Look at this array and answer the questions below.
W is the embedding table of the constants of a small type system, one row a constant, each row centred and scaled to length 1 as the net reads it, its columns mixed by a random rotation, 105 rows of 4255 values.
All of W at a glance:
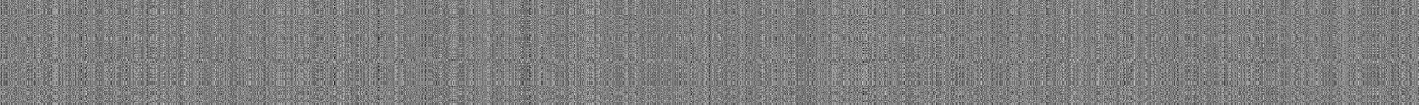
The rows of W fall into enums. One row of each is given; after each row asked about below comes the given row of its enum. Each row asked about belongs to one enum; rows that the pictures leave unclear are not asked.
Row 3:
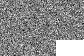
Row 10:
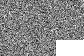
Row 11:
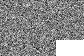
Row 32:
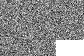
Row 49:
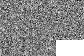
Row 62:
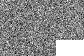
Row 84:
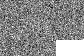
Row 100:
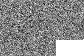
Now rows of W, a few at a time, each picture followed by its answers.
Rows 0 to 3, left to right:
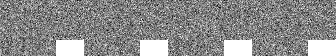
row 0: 49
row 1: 3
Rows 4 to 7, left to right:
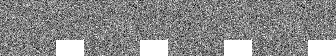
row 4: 11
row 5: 84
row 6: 62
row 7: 84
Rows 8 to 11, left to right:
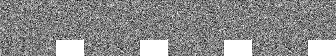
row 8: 49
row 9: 11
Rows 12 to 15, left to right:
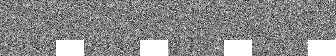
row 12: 11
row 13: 11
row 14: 49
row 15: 32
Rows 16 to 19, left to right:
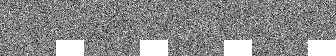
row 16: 10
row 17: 100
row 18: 84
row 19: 32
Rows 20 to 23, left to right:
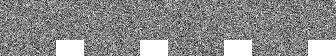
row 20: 11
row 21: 10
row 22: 62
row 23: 10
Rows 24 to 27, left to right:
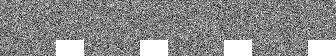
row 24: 32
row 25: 11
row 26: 84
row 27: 10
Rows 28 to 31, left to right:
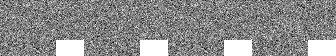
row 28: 11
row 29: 62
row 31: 84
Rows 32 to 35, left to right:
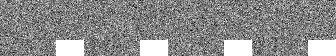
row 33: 84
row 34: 3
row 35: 49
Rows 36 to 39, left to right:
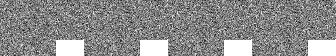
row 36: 3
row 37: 10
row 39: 10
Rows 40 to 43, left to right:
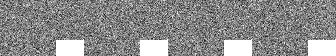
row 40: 11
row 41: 32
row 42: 10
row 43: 62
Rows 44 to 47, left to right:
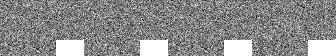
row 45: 3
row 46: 11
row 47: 84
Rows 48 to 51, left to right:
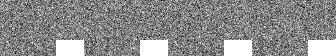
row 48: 62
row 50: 62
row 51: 84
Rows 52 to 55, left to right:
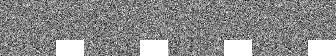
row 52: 11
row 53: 62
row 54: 49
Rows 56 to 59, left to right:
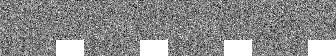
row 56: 49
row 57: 84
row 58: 84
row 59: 100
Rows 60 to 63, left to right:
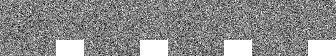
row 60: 100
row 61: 62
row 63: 10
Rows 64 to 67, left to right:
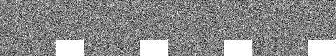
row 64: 32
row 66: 10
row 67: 49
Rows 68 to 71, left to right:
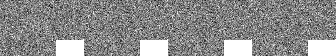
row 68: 84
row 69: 10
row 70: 10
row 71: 3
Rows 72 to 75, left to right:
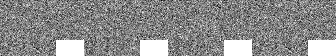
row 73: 49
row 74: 84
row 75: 11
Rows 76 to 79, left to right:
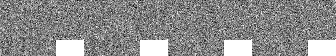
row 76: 49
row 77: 84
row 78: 10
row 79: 10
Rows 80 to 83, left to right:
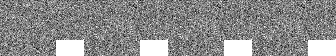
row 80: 11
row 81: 84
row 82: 84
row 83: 84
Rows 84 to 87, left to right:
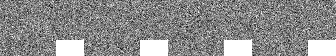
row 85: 11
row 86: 100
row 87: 10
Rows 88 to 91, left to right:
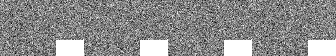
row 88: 62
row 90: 10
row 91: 62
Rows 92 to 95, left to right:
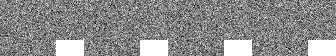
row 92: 32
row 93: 62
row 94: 62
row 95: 11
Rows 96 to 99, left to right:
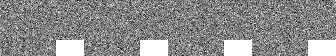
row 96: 49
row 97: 11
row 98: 3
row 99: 10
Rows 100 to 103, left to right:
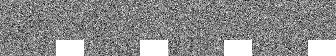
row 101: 62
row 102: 49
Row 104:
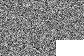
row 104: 11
